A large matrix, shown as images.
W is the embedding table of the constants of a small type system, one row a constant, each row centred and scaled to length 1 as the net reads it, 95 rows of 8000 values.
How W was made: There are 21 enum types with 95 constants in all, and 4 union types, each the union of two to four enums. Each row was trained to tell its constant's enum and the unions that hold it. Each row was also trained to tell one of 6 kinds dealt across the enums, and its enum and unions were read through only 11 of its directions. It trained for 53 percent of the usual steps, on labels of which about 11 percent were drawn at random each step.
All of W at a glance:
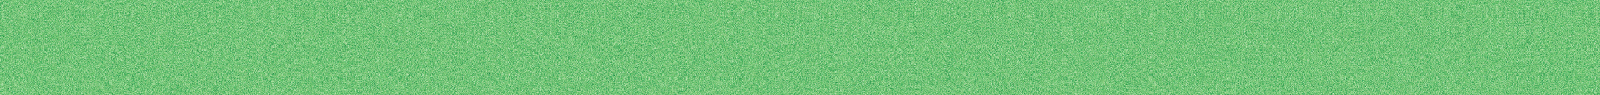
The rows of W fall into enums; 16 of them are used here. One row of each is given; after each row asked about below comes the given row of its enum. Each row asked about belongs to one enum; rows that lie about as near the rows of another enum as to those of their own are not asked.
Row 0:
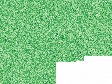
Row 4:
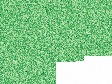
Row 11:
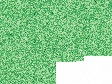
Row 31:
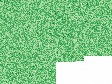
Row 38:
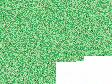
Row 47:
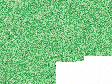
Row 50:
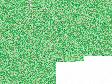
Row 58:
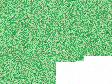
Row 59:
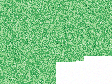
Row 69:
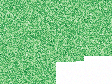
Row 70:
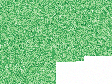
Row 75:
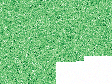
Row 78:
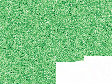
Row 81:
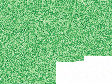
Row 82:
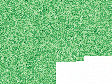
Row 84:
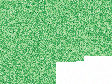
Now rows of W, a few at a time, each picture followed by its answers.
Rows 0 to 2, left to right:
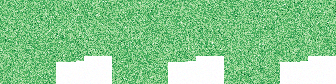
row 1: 59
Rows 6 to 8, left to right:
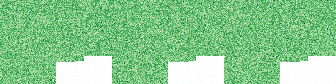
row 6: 81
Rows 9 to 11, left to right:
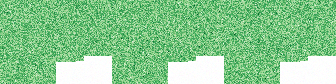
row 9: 58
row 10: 38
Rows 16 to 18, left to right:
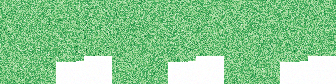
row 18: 81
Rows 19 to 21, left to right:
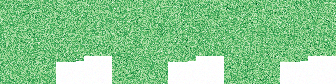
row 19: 84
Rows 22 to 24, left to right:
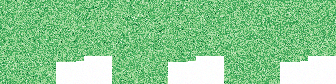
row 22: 11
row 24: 69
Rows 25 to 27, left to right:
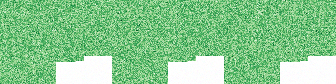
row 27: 82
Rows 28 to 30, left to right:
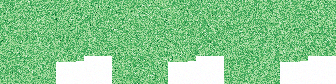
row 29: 58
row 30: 4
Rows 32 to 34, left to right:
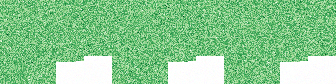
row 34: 70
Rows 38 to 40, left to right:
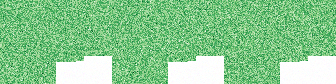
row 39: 4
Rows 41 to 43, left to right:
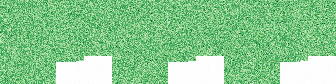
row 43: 0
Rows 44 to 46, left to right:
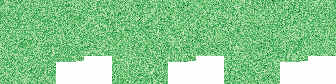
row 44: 38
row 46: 47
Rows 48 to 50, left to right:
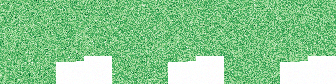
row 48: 84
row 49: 50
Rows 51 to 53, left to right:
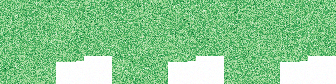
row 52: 58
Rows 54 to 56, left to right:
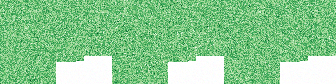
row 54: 84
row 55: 47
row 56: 78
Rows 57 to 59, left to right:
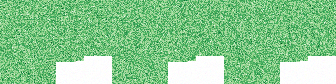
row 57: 78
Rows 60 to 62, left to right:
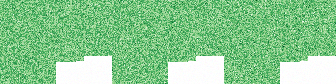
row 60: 82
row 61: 4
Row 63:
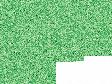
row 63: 31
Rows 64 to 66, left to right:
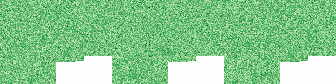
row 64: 31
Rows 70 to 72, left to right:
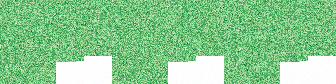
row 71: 58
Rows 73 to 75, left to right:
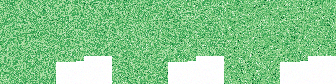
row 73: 82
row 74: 31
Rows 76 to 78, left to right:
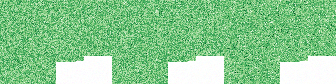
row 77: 4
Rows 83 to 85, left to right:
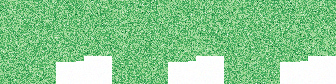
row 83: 81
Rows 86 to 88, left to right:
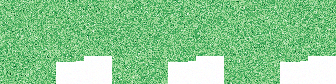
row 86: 31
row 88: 47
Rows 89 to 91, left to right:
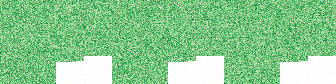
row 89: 82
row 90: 0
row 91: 78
